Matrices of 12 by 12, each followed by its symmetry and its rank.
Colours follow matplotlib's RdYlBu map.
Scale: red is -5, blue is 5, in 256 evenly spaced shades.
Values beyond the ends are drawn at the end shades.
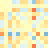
antisymmetric, rank two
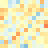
antisymmetric, full rank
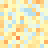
neither, full rank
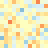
antisymmetric, full rank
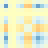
symmetric, rank one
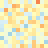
neither, full rank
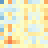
neither, rank two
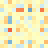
antisymmetric, rank two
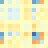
symmetric, rank two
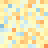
neither, full rank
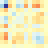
symmetric, rank two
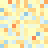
antisymmetric, full rank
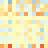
neither, rank two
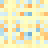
neither, rank two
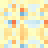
antisymmetric, rank two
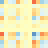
symmetric, rank one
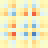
symmetric, rank one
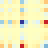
symmetric, rank one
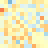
antisymmetric, full rank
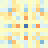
symmetric, rank two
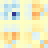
symmetric, rank two
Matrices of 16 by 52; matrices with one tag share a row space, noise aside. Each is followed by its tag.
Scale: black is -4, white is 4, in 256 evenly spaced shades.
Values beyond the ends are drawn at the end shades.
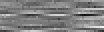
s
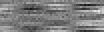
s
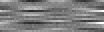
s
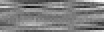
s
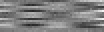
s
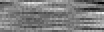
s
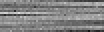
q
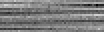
q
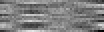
s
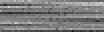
q
